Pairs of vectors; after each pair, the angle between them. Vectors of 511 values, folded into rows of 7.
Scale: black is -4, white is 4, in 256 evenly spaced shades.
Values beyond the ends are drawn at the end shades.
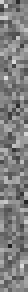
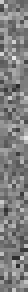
partly aligned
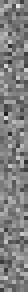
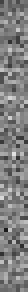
orthogonal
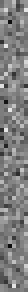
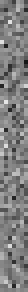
nearly opposite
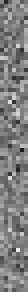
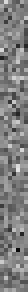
nearly opposite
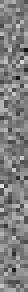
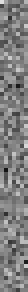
orthogonal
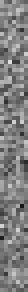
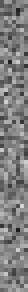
nearly opposite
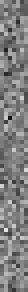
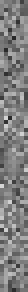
nearly parallel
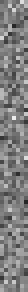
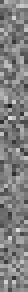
partly aligned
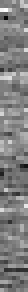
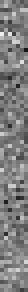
partly opposed
